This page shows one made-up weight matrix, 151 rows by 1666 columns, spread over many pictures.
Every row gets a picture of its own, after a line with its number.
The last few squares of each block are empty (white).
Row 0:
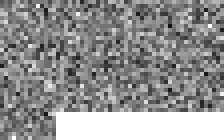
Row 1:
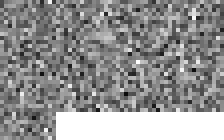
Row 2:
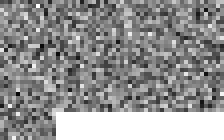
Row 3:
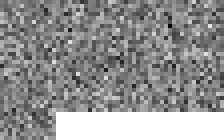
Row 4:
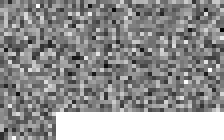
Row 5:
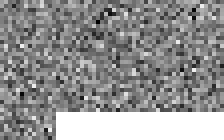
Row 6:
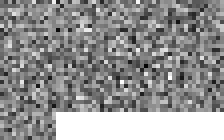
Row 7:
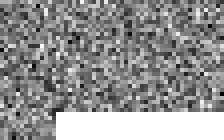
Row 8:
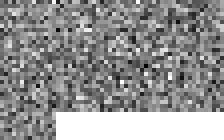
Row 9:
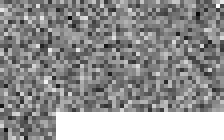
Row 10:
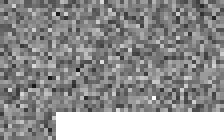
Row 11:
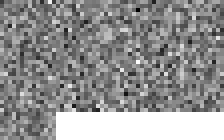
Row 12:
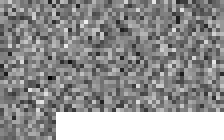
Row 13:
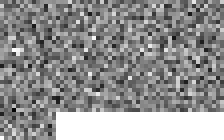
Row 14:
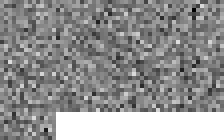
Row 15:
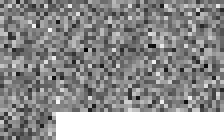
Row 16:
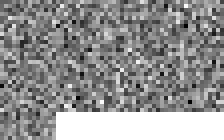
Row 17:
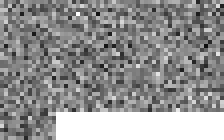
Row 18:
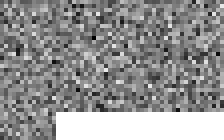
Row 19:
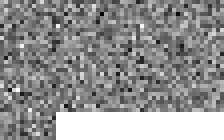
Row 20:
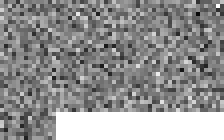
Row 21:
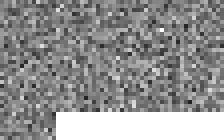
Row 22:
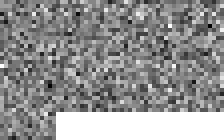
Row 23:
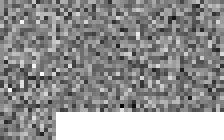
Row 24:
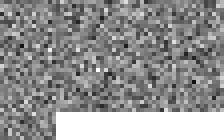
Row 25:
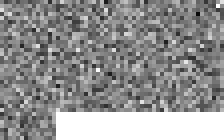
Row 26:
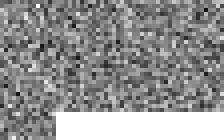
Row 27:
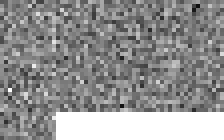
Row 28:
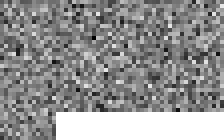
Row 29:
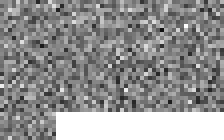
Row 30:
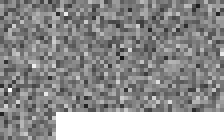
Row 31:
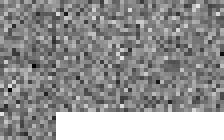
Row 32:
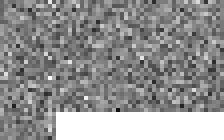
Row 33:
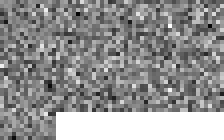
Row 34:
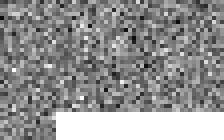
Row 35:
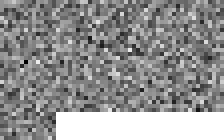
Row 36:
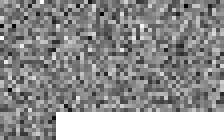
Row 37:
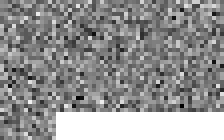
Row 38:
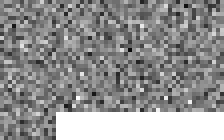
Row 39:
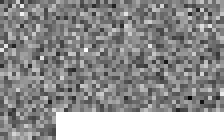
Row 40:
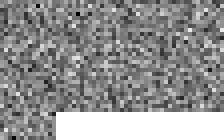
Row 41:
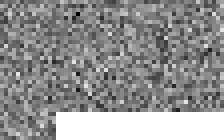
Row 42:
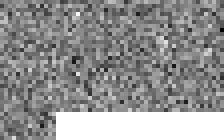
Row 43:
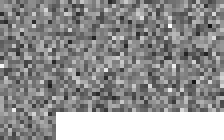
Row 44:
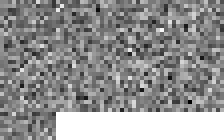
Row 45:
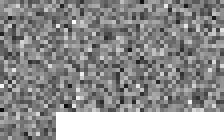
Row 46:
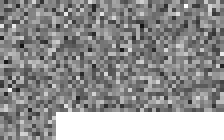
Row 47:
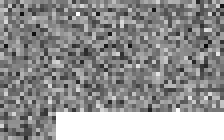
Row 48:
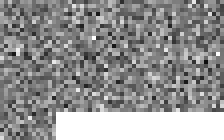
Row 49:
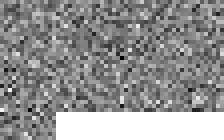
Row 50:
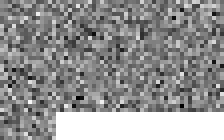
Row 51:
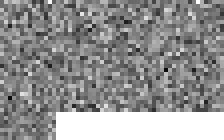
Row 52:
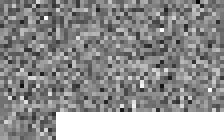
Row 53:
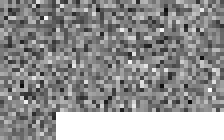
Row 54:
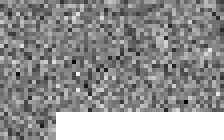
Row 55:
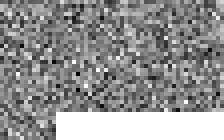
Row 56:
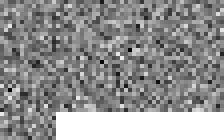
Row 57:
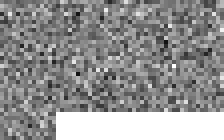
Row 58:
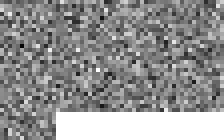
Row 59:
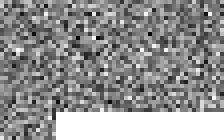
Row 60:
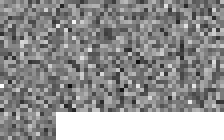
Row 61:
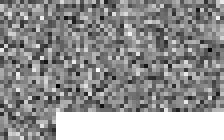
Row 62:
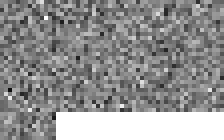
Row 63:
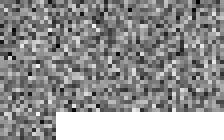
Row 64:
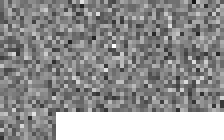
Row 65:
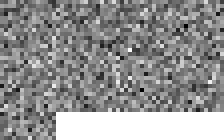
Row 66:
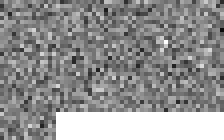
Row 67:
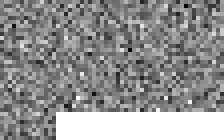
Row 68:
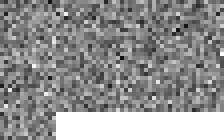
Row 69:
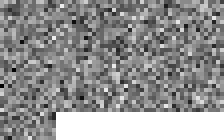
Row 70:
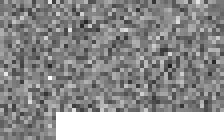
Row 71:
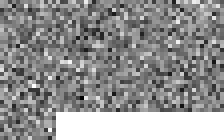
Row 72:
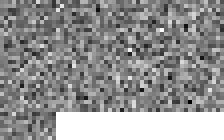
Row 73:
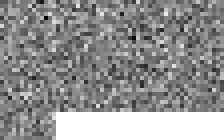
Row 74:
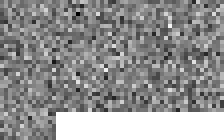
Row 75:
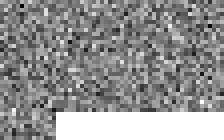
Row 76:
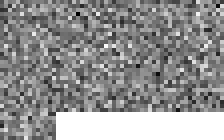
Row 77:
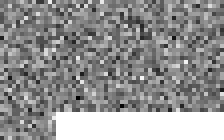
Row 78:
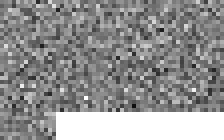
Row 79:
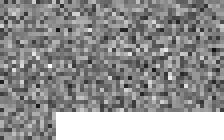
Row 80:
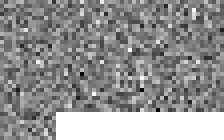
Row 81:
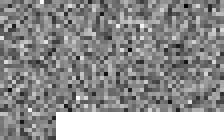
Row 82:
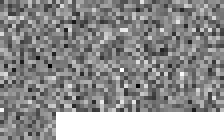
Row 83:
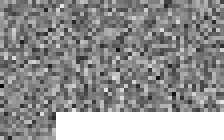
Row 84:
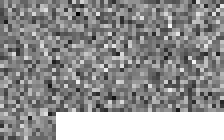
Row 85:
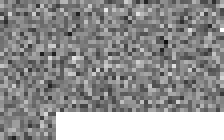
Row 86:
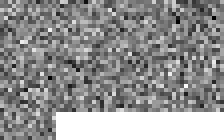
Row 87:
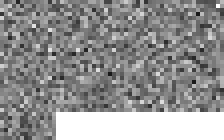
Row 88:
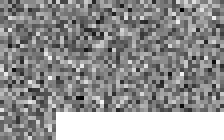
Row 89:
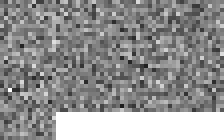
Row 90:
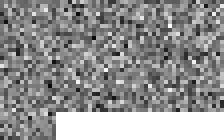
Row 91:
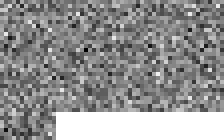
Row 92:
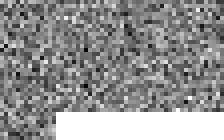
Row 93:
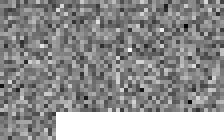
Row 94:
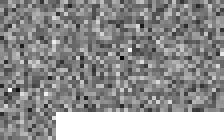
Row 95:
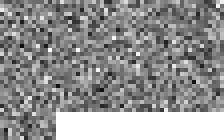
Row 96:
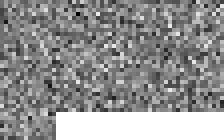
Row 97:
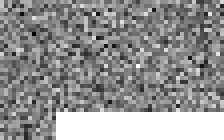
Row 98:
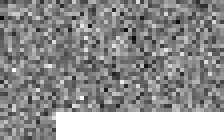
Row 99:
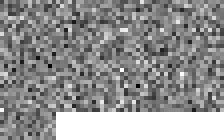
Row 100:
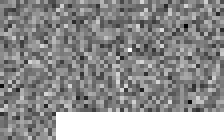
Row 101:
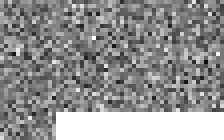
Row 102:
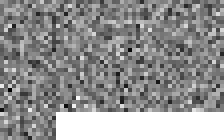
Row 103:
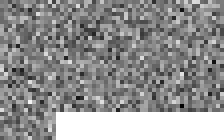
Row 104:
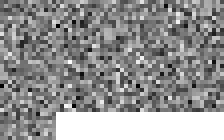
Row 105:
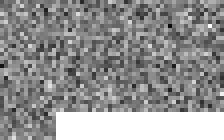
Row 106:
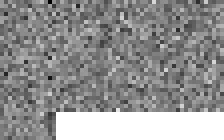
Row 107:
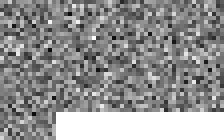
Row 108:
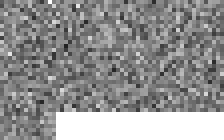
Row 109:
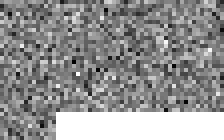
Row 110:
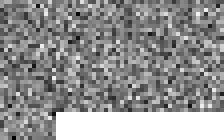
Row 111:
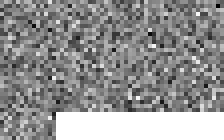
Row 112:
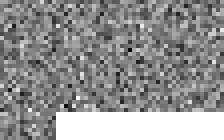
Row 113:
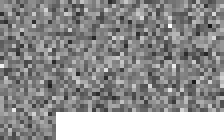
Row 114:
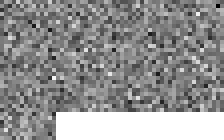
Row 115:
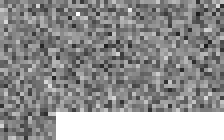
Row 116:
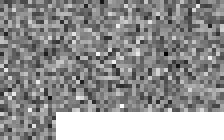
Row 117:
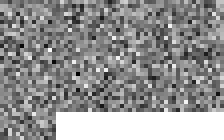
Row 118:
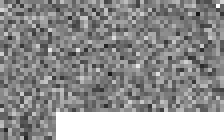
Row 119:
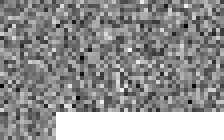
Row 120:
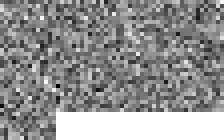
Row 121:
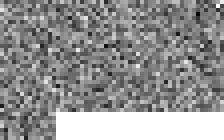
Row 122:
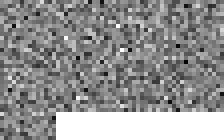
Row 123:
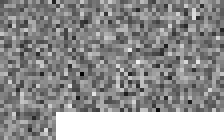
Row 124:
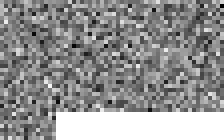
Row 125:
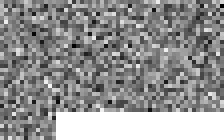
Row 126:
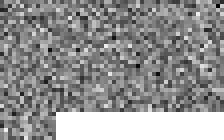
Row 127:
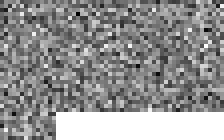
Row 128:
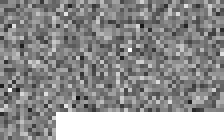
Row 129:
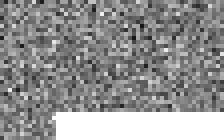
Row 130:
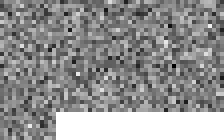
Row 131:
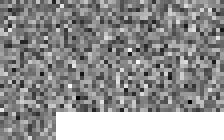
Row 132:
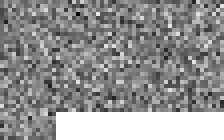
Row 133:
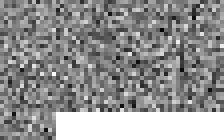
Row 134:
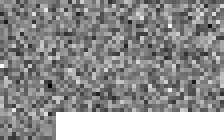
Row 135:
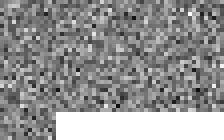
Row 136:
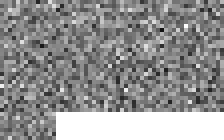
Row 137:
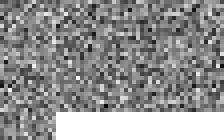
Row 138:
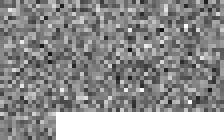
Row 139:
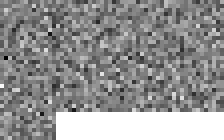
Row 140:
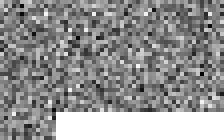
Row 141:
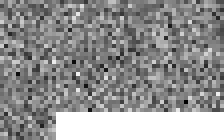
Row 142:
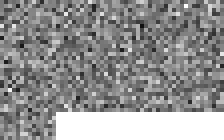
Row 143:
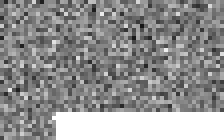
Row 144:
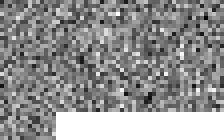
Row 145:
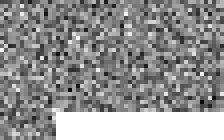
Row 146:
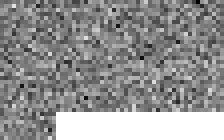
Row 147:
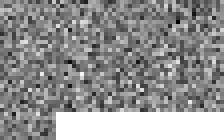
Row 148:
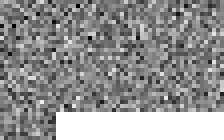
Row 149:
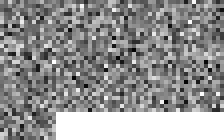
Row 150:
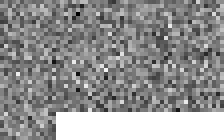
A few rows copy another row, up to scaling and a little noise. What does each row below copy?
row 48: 101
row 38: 67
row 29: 136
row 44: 72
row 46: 142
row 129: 143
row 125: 124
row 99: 82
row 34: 98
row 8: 6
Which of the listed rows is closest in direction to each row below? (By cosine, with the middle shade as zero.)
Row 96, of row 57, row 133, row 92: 57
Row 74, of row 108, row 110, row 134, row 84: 84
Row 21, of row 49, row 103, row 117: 49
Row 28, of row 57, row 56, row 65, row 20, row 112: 57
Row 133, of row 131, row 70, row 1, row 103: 103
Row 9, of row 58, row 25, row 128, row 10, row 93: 25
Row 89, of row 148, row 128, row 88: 128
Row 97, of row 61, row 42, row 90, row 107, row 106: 107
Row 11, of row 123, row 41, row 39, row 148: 123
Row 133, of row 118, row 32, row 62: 32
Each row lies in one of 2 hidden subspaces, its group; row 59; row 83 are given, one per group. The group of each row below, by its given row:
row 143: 83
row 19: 83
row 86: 83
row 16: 83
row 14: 83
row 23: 83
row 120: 59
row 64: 59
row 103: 83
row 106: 83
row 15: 59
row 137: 83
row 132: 59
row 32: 83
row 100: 83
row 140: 59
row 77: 83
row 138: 83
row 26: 59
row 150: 59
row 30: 83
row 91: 59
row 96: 59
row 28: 59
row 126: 59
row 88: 83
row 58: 59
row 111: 59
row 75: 59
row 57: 59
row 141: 59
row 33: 59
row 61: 59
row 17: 59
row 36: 83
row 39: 59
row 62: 83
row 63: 83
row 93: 83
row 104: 83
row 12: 83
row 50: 83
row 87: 59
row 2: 59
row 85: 59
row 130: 59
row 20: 59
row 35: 83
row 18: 59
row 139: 83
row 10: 83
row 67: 83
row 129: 83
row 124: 59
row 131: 83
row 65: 83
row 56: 83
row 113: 59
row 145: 59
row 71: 83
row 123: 83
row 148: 83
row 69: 83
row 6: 83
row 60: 83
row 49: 83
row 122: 83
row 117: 59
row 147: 83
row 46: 83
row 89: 83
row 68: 83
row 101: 59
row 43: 59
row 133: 83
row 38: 83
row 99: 83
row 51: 83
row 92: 59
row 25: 59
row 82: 83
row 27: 83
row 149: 59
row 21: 83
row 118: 59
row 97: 59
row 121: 59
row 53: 83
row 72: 83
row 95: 59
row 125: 59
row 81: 83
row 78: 83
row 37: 83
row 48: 59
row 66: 59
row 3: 59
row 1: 83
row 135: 83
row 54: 59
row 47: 59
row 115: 59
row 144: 83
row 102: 83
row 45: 83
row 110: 59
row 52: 83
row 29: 83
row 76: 59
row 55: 59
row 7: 59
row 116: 83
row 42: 59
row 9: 59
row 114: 59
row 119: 83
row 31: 83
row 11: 83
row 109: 59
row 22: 59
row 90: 59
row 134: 59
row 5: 83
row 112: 83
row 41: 59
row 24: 59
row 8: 83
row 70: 83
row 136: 83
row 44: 83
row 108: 83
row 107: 59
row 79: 83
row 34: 83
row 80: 83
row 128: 83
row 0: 59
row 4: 59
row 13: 59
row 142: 83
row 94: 83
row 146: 83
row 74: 59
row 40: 59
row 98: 83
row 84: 59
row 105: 59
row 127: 59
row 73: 83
